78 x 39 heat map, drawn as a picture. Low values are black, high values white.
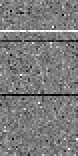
Odd lines: rows 16, 21 and 48. Average level on the scale: 50%. Slope: none. Histogram: heavy tails on both sides.
